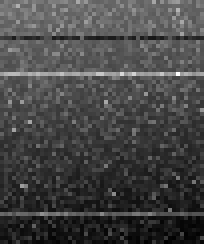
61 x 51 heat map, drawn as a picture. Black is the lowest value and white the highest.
Rows 10, 19 and 54 differ from the rows beside them. On average the colour sits 30% of the way up the scale. Values rise toward the top.
